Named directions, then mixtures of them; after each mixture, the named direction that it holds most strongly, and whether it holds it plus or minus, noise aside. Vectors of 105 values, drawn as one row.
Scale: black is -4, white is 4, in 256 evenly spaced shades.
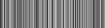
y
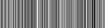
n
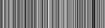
n, plus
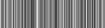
n, plus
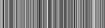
y, minus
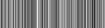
n, plus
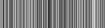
n, minus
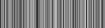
y, plus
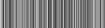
y, minus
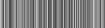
y, minus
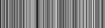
n, minus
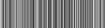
y, minus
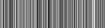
n, minus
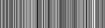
n, minus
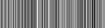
n, plus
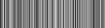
y, plus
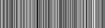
n, minus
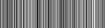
n, minus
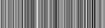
n, plus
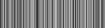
y, plus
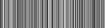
y, plus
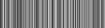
y, plus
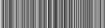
y, minus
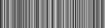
y, plus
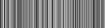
y, plus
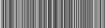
y, minus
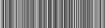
y, minus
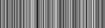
n, minus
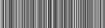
y, minus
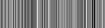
n, plus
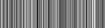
n, minus
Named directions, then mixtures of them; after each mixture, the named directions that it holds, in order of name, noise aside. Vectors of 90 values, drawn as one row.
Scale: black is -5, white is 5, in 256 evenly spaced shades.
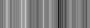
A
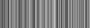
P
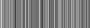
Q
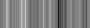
A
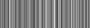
P, Q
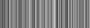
P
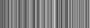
P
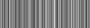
P, Q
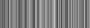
P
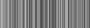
P, Q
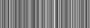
P, Q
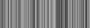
A, P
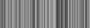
A, P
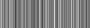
P, Q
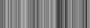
A, P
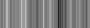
A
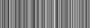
P, Q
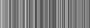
P, Q
